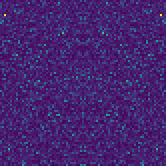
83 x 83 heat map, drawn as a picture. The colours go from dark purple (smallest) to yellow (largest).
Slope: none. Grain: fine. Histogram: skewed, a long tail of high values. Odd rows or columns: none. Mirror symmetry: left to right. Stripes: none. Average level on the scale: 10%.
